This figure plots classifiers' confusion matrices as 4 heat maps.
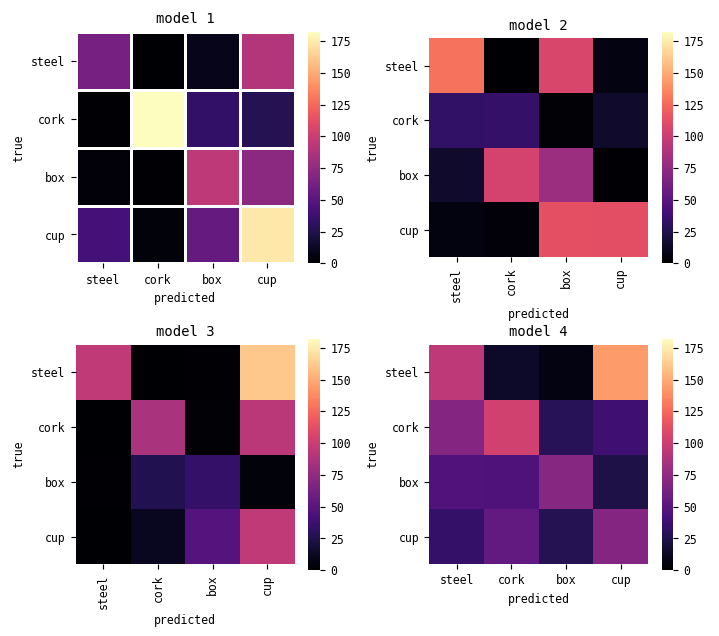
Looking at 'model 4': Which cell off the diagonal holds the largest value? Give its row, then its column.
steel, cup
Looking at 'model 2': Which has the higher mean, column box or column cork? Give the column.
box
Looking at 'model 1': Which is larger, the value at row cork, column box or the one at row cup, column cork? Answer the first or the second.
the first
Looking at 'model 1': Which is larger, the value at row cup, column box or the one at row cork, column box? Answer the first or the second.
the first
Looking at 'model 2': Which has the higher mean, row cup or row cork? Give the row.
cup
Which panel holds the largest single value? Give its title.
model 1
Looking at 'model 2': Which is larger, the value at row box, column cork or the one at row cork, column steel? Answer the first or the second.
the first
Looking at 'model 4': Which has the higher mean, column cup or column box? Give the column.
cup
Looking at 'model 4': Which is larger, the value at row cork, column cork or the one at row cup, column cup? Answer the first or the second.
the first
